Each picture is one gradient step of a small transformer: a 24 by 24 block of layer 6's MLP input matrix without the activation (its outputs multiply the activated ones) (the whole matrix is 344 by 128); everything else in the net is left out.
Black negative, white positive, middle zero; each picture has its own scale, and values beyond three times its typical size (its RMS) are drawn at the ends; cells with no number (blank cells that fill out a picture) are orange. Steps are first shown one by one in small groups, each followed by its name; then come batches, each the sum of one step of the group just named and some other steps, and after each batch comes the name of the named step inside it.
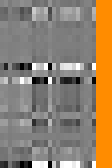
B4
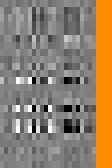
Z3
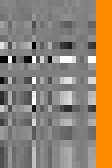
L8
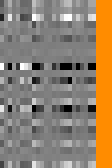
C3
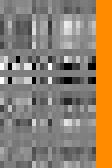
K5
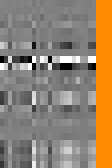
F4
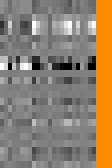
K5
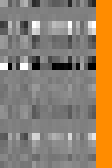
F4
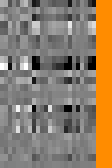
Z3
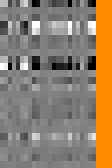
K5
